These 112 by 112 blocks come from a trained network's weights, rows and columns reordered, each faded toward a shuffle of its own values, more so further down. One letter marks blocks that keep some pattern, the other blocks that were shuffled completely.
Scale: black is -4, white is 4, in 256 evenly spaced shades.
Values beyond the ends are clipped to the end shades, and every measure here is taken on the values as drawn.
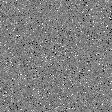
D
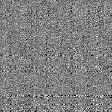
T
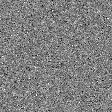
D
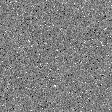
D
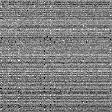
T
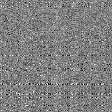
T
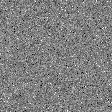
D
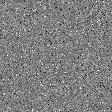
D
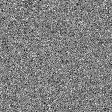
D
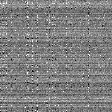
T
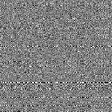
T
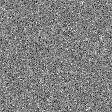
D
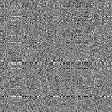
T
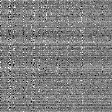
T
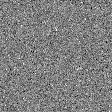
D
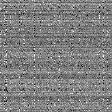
T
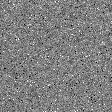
D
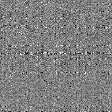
T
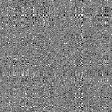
T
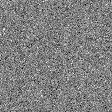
D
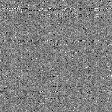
T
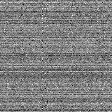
T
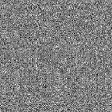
T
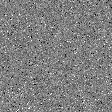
D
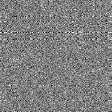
T
